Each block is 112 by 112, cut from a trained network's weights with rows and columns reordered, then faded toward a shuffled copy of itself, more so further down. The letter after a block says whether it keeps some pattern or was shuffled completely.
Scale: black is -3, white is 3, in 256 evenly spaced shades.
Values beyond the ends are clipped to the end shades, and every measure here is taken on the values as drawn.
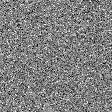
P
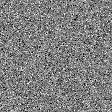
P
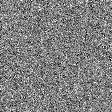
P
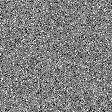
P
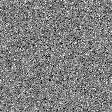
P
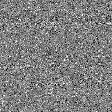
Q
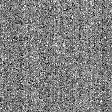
Q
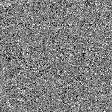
Q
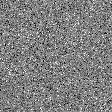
P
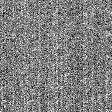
Q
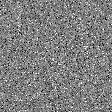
P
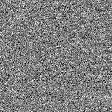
Q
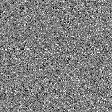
Q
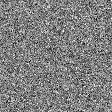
P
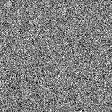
Q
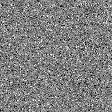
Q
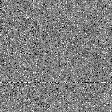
Q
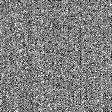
Q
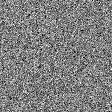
P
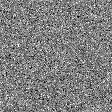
P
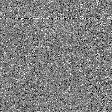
Q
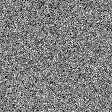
P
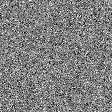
P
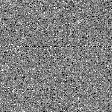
Q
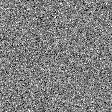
P
